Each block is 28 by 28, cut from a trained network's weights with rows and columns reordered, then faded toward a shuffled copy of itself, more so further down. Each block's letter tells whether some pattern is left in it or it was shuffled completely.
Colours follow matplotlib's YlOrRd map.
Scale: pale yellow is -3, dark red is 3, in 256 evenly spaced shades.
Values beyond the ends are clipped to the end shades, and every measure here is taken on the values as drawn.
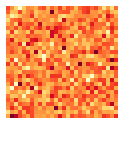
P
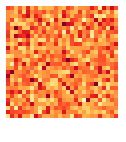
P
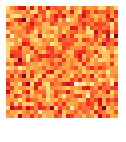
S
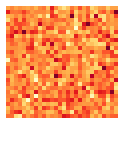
P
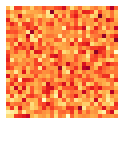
P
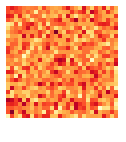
S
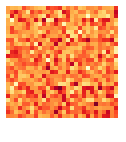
S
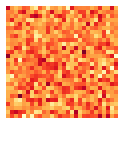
P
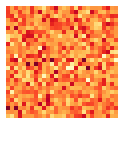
S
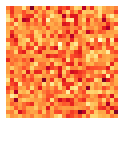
S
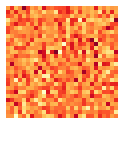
S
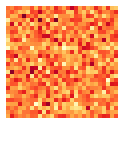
S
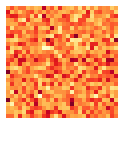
S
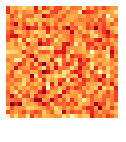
P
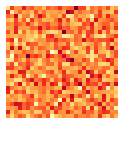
P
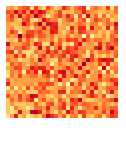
S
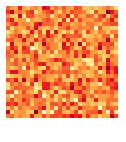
S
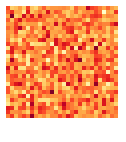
S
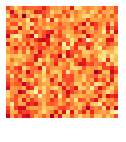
P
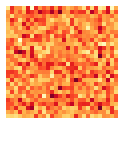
S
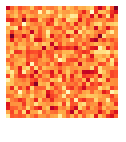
P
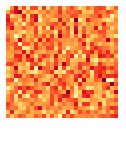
S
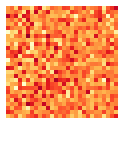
S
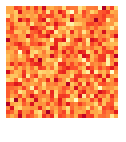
P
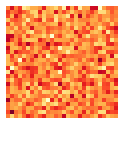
S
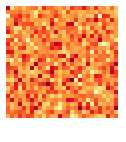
P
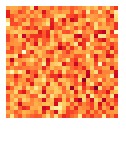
S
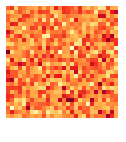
P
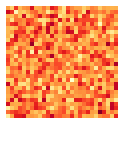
P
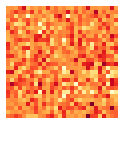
S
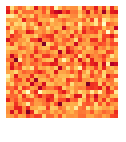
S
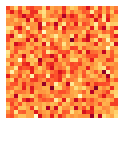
P
